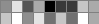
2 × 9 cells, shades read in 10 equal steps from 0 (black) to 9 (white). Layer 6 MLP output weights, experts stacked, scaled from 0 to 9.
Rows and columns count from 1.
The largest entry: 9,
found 2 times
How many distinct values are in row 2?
6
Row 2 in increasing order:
4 4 5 6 7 7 8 9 9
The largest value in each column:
7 9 5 8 4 7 4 9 6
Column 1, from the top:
5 7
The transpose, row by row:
5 7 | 8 9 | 3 5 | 6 8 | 0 4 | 2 7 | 2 4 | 7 9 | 6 6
